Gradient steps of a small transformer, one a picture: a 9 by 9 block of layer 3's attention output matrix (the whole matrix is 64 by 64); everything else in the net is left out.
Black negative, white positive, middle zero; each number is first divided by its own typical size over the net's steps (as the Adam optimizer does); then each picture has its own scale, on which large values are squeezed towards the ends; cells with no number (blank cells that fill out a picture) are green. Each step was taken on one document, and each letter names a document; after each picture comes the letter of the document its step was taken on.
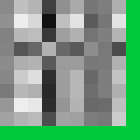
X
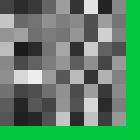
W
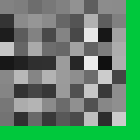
W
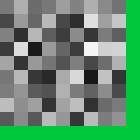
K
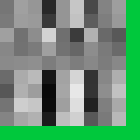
X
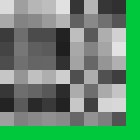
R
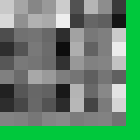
R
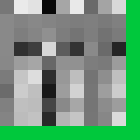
X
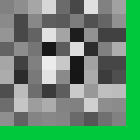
K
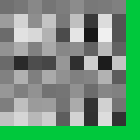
W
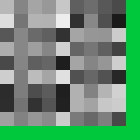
R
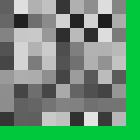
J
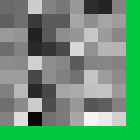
K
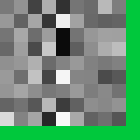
J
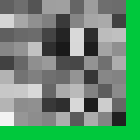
J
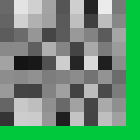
W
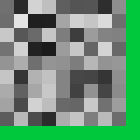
K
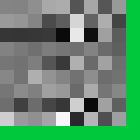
J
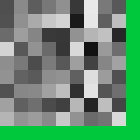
J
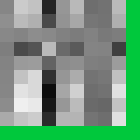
X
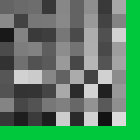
W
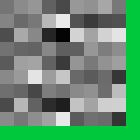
J
